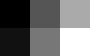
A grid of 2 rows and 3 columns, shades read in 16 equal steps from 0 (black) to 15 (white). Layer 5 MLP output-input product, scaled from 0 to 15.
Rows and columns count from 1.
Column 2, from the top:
5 7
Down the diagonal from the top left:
0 7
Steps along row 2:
up up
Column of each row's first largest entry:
3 3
